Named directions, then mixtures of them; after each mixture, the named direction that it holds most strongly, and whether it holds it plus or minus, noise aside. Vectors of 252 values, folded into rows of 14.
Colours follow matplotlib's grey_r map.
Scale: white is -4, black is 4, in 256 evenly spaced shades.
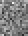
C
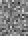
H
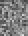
C, minus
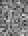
H, minus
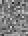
H, plus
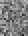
C, plus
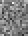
C, plus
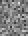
H, minus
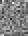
C, plus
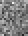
C, plus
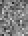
C, minus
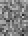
C, plus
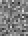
H, plus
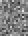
H, plus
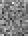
C, plus
